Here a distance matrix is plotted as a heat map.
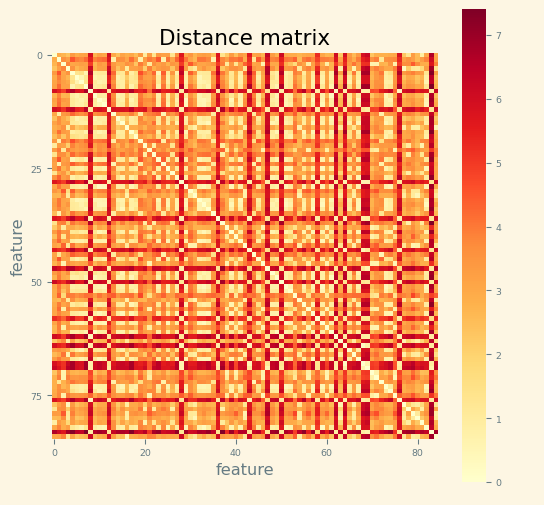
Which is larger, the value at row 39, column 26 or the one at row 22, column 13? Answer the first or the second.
the second
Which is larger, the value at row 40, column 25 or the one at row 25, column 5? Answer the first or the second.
the first
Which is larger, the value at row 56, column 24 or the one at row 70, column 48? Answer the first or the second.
the first
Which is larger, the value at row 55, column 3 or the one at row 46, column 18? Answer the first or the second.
the first
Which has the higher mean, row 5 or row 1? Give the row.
1
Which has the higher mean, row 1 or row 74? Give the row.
1
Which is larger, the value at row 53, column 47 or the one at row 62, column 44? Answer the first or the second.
the second
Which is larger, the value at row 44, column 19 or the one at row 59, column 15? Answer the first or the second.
the first
